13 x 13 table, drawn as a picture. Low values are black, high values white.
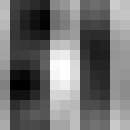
Lone odd cells: none. Ninth with the lowest average: middle left. Stripes: upright, repeating 2 times. Calmest part: middle right.
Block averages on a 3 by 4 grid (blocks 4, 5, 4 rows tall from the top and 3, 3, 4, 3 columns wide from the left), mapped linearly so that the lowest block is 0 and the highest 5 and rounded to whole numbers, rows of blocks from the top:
2 0 3 5 | 1 3 4 3 | 2 3 4 4
